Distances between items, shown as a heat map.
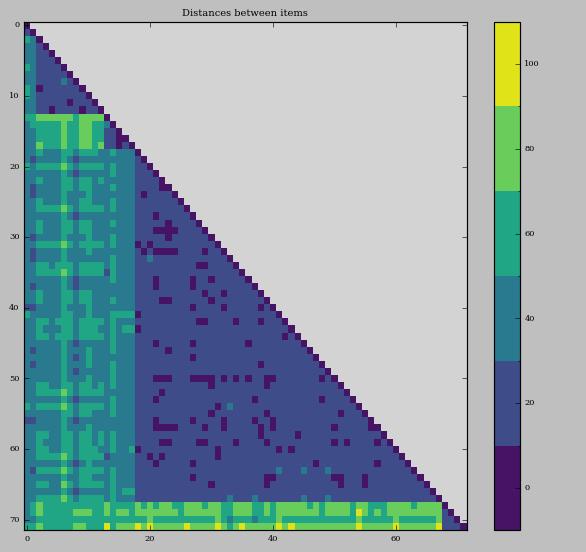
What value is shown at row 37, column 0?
40
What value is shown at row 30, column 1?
20
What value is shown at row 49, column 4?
40
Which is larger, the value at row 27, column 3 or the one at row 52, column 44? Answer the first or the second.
the first
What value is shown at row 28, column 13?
40
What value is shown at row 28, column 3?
40
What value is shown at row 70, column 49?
60
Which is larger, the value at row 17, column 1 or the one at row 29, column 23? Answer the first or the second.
the first
